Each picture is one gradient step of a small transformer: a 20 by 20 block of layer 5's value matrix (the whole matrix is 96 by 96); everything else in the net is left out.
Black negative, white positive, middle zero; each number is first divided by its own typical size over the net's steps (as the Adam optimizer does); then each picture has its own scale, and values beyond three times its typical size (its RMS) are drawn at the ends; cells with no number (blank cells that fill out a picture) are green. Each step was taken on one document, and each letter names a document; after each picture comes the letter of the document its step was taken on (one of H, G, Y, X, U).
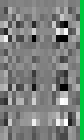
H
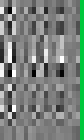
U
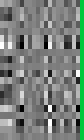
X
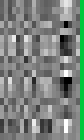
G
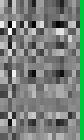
H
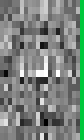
X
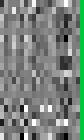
G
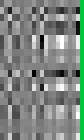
U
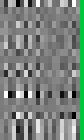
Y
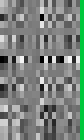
X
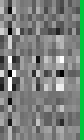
U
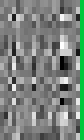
H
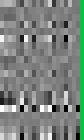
G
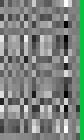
G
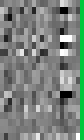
H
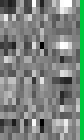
G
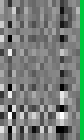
H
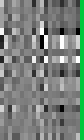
U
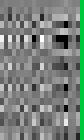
G
